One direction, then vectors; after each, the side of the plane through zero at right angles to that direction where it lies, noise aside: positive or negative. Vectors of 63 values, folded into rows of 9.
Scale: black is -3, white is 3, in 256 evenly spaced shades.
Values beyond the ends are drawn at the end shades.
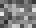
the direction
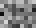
negative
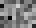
positive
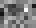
negative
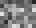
positive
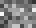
positive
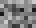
negative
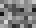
negative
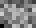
positive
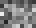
positive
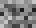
negative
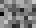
negative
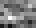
negative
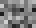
negative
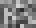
negative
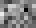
positive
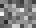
positive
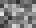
positive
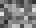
positive
